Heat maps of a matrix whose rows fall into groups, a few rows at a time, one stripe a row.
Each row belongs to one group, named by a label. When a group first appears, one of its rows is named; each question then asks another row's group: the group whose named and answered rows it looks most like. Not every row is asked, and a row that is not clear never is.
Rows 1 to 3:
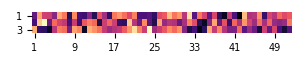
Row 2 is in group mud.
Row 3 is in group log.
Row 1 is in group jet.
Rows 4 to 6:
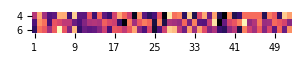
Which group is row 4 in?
jet
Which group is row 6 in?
jet
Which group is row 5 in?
mud
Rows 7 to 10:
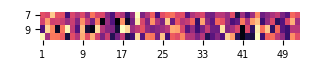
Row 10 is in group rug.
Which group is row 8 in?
mud
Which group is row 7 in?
rug
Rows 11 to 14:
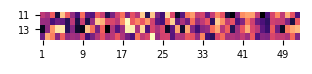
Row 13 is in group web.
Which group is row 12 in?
log
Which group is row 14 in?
mud
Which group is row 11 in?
mud
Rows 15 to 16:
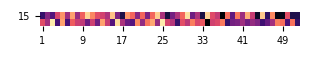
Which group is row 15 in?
web
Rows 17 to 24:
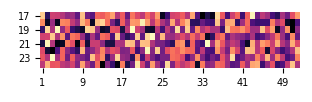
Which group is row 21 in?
jet
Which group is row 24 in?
mud
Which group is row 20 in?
rug
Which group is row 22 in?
log
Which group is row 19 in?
web
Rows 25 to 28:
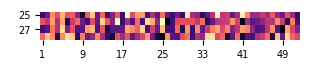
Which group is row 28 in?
jet
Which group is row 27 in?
web
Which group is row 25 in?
web
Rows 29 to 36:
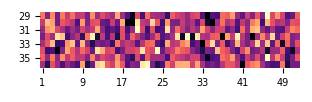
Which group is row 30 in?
mud
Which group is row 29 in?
rug
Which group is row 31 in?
mud
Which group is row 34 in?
log
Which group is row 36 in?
log
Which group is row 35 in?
rug
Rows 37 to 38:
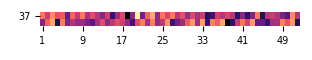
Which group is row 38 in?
mud
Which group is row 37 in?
rug
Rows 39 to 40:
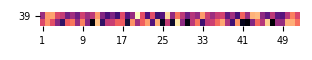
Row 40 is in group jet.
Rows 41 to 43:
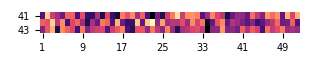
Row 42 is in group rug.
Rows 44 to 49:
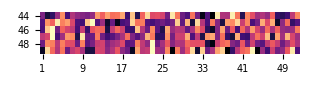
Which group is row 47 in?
jet
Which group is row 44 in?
log
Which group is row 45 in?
web
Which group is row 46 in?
mud
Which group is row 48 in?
mud
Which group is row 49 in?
mud
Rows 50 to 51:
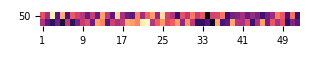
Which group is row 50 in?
rug
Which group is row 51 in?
log
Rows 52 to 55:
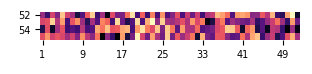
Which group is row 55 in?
mud
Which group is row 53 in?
rug
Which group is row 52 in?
web
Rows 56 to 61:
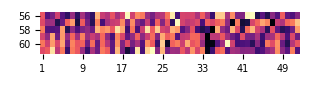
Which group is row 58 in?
log
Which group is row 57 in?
jet
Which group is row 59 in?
rug
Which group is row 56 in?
log
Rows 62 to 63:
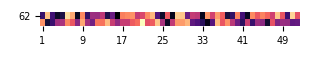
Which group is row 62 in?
jet
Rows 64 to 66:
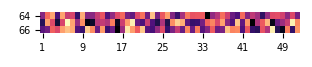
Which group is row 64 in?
mud
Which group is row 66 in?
web
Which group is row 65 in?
jet
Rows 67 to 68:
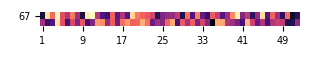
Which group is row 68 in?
log
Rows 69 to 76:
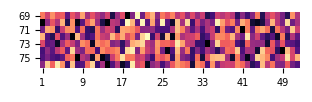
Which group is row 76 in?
web
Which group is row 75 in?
jet
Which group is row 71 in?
jet
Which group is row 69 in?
rug
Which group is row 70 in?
web
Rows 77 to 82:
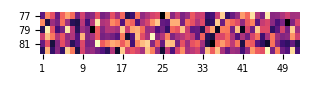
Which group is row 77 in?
mud
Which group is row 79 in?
jet
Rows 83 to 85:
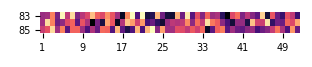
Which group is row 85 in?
rug
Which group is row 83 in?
web
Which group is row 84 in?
jet
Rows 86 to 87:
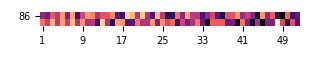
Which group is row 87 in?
rug
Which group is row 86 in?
web
